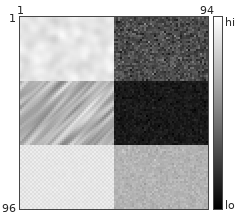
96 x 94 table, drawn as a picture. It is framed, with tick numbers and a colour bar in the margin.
The table splits into 3 rows of 2 panels. Panel 1,1: very high, blotchy, faint in contrast. Panel 1,2: low, fine-grained. Panel 2,1: high, slanting up to the right. Panel 2,2: very low, fine-grained, faint in contrast. Panel 3,1: very high, checkered, faint in contrast. Panel 3,2: high, fine-grained, faint in contrast.
